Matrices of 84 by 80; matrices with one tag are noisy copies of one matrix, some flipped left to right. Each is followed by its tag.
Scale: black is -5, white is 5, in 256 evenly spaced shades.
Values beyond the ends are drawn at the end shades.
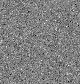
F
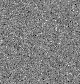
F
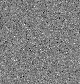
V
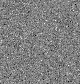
F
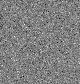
V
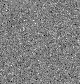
F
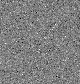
V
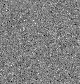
F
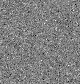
F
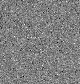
V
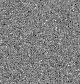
F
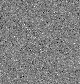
V
